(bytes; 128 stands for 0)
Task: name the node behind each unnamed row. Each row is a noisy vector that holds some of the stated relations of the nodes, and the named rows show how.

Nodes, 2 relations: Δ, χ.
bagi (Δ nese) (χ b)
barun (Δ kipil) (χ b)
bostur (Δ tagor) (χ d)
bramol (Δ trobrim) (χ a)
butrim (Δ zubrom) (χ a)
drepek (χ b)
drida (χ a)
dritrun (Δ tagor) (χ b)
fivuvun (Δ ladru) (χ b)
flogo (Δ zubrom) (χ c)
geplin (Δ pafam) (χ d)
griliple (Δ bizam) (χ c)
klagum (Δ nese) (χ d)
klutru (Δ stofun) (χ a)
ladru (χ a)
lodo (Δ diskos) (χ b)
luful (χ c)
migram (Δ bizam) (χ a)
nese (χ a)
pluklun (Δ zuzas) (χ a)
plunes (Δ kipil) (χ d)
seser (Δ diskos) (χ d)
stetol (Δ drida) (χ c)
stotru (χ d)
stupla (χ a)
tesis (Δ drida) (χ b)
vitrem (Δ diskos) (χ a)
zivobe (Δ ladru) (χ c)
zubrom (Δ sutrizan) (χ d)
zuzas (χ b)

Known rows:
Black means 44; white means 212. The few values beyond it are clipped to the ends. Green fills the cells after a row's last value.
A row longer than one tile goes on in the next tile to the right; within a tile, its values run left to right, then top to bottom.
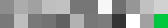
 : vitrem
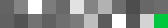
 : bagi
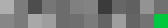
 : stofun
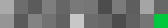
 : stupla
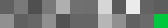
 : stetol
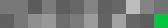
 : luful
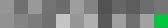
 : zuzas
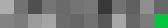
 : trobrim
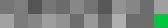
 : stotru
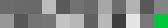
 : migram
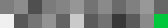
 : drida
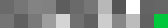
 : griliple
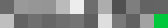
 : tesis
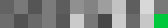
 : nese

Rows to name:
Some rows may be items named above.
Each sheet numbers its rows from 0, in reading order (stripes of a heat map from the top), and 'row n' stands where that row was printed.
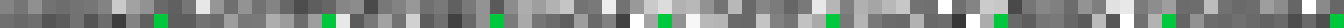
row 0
butrim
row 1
fivuvun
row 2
drida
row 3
vitrem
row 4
diskos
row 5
vitrem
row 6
klagum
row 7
flogo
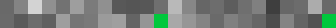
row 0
fivuvun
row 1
sutrizan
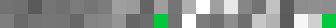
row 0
geplin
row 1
lodo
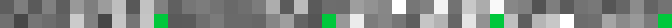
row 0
nese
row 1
zivobe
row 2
seser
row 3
bizam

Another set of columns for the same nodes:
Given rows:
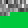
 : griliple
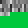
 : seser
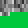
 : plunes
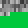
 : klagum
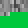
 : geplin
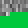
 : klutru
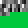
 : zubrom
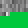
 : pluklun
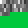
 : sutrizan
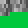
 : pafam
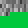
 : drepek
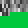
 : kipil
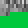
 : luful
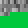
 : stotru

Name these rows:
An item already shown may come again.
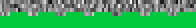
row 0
bostur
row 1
bagi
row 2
griliple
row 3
lodo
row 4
flogo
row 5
bagi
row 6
nese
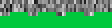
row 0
diskos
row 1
tagor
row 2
butrim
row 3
vitrem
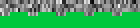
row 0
dritrun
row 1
diskos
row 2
tagor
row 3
tagor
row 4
barun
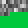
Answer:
bizam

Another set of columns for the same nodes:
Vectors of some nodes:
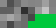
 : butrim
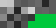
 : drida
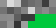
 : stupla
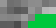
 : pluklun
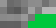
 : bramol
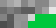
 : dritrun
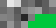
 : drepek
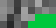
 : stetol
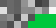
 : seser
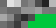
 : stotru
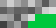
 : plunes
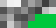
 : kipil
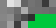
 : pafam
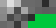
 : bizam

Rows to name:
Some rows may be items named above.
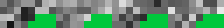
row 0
zubrom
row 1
dritrun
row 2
bizam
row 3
seser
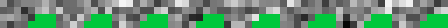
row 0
butrim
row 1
lodo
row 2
kipil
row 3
sutrizan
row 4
barun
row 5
luful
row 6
klagum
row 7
kipil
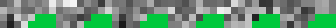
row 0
bagi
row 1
tagor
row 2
griliple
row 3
vitrem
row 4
diskos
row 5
flogo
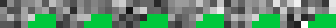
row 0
zivobe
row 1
tesis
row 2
drida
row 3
bostur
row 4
fivuvun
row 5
nese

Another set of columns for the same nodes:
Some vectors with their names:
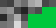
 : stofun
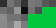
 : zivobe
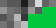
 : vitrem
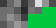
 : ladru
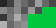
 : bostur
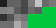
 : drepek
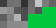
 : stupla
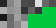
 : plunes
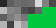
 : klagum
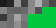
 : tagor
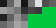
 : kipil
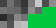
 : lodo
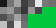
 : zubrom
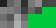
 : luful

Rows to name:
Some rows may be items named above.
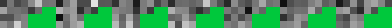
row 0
bagi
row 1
plunes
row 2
flogo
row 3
klagum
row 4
fivuvun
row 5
dritrun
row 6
bizam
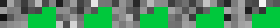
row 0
barun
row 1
zubrom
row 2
butrim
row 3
nese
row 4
plunes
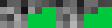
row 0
griliple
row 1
luful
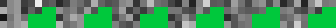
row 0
plunes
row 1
bostur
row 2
drida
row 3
diskos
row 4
tesis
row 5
sutrizan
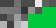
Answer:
seser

